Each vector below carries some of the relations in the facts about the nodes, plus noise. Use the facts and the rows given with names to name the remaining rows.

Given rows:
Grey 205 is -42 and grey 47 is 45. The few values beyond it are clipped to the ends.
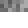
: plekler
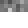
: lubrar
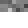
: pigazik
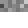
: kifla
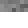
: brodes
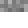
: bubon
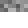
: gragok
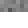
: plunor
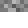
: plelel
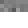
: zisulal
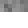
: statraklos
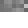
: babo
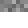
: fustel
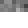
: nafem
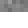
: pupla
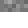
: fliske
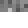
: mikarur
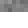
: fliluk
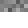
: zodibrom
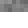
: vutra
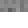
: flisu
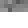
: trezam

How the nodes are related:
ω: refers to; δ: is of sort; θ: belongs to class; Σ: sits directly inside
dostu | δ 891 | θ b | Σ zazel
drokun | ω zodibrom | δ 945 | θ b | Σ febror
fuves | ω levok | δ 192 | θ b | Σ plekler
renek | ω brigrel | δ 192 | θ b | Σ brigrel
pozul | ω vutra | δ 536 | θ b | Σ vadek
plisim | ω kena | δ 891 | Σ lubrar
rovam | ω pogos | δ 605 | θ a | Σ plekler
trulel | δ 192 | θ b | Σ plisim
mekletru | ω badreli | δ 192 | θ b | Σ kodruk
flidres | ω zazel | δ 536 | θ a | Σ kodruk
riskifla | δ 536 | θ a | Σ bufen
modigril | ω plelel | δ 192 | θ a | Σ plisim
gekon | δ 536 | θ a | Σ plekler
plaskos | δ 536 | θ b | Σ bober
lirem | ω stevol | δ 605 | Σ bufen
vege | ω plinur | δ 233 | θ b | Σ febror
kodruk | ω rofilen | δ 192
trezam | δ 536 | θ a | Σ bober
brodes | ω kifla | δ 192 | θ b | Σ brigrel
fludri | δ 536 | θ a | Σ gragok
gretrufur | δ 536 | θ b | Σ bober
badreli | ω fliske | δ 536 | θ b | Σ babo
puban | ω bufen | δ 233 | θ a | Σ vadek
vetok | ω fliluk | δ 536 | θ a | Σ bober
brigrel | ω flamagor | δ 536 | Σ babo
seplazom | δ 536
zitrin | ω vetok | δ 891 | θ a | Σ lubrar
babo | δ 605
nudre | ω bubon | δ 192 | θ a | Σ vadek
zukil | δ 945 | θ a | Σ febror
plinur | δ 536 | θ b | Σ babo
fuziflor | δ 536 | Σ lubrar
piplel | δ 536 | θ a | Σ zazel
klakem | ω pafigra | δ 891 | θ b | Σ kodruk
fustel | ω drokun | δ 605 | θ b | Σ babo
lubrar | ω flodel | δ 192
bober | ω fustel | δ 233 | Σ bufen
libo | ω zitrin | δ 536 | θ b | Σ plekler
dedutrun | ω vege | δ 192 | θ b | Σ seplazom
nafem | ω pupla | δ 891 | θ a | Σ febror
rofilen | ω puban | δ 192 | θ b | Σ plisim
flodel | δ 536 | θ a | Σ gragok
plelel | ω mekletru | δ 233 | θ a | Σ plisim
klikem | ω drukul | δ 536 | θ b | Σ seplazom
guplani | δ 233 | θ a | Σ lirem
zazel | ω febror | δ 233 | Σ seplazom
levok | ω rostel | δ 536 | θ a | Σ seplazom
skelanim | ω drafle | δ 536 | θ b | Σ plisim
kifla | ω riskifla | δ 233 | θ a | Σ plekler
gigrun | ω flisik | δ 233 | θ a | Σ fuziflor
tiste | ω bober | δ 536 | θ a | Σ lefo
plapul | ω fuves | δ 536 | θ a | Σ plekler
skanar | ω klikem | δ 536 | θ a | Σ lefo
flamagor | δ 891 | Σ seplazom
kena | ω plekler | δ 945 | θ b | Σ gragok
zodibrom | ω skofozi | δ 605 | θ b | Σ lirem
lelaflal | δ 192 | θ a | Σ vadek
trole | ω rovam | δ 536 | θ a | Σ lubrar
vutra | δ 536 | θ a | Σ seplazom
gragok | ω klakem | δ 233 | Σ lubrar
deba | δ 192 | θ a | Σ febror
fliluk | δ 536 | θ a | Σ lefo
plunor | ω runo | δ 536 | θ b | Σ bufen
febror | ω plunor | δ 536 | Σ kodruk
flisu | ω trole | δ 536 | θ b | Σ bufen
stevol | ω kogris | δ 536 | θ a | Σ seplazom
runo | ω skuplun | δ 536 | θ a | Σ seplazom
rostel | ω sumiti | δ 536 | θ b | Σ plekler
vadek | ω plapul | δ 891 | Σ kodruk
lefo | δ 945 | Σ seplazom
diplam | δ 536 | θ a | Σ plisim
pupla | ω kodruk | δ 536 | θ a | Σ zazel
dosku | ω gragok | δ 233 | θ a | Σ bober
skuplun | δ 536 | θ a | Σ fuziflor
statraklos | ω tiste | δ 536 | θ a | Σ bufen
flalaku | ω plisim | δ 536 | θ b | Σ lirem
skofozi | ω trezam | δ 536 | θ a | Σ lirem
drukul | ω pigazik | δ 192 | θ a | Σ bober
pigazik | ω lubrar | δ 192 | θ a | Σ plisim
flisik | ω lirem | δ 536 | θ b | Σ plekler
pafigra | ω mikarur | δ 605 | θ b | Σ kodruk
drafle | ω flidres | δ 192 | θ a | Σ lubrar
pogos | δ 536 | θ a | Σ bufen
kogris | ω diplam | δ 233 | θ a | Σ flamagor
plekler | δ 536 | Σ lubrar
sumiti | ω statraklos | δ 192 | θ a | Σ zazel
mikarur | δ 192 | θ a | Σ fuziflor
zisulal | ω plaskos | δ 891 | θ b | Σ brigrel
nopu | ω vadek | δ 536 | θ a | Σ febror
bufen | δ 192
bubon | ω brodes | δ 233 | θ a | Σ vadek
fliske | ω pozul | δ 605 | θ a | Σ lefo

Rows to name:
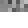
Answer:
fuves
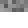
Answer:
nudre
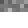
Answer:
zitrin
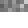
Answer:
gekon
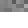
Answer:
seplazom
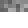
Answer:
fuziflor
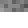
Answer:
drukul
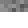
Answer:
mekletru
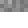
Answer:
dosku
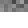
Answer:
bufen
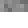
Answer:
levok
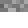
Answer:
gigrun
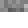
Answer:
pozul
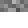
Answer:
diplam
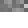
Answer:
lirem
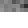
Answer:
deba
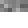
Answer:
vege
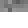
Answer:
skofozi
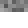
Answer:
lelaflal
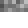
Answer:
rovam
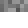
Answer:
skuplun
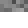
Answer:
febror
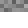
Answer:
zazel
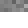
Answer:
brigrel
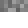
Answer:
flodel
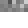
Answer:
rostel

